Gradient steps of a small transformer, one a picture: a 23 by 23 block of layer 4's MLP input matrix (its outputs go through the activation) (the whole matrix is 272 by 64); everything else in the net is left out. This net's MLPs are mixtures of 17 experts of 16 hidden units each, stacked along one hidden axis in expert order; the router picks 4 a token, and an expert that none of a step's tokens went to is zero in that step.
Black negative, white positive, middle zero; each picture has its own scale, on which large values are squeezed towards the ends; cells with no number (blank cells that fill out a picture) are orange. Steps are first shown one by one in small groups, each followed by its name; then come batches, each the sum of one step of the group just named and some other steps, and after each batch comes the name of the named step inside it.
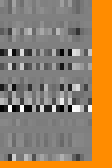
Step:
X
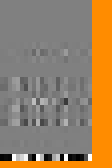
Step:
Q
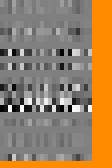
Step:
X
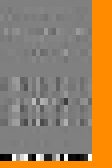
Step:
Q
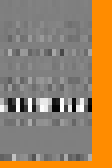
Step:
Q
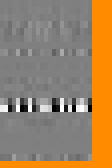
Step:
Q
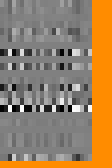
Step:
X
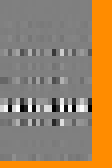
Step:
Q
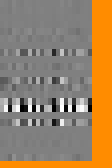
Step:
X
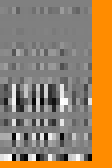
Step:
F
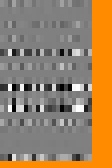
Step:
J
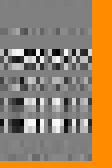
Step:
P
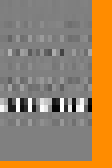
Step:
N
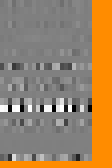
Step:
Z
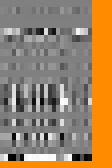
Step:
F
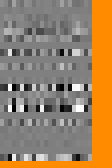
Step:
J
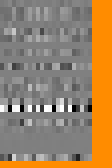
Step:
Z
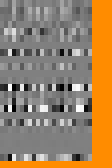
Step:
J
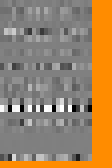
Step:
Z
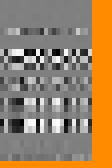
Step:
P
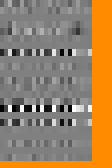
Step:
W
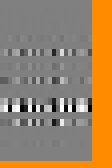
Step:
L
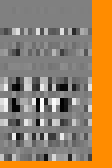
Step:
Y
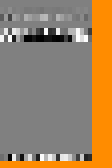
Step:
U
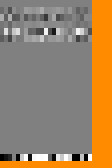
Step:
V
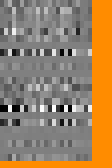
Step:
W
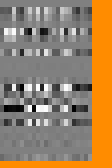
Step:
V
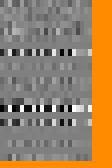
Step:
W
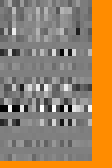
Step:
W
